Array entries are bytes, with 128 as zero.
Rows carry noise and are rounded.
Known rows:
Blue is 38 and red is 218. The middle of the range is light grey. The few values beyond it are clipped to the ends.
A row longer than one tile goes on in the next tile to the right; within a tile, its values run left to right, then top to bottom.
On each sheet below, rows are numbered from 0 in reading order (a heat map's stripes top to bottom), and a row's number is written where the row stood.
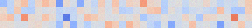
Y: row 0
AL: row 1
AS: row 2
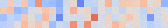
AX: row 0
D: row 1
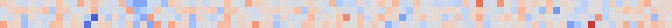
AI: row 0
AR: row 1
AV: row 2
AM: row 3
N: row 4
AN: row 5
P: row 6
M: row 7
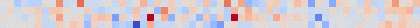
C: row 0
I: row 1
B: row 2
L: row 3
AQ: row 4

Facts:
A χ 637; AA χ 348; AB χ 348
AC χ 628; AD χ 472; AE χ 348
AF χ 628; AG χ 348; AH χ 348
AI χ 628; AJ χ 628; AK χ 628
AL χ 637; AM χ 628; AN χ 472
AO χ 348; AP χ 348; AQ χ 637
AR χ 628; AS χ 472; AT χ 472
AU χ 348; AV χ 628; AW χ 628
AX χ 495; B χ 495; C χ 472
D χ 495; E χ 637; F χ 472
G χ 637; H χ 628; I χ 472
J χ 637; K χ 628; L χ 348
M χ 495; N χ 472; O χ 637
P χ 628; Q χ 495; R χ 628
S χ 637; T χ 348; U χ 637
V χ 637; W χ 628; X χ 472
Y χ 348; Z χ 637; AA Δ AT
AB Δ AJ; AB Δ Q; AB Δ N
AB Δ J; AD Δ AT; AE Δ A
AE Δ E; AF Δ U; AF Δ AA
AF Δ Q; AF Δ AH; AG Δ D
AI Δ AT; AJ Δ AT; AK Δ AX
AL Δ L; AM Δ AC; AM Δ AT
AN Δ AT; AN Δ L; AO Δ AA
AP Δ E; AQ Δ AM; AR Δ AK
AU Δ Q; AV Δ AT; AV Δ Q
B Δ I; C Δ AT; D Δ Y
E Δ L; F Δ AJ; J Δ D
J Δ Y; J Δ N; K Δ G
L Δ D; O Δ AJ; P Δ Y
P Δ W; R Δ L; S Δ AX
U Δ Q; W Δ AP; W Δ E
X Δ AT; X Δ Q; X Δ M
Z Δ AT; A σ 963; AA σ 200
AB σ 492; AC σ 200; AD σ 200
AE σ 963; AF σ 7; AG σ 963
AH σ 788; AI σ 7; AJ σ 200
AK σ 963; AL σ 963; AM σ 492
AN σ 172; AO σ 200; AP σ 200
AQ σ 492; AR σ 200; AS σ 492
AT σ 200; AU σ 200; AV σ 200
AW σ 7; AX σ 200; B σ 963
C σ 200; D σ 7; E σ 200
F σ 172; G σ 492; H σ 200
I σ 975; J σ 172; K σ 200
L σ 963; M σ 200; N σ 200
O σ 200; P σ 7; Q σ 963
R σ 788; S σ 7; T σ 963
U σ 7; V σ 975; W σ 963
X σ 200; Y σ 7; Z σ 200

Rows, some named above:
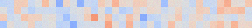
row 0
AP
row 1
A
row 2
U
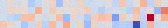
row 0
AA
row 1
I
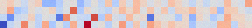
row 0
S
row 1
Q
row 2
AF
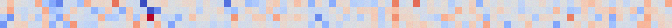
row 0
AK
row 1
K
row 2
T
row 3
L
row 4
X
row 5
AH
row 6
AS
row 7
AF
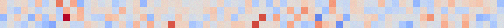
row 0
B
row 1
AA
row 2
AC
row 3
AT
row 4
AE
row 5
E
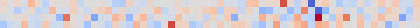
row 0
V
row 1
AB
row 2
AJ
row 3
G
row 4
N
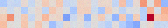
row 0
N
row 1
B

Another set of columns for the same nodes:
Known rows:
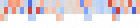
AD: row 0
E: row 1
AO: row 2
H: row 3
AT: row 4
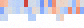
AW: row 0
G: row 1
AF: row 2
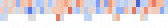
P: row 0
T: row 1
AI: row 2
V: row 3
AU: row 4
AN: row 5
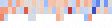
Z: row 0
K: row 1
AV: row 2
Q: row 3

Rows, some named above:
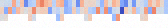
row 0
AP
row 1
AN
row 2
AX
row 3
AF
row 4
Q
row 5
X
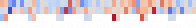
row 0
Q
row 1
B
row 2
L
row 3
S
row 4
AA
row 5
AJ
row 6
Y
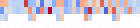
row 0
AC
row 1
U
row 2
M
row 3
AT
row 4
D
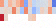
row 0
AA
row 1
AB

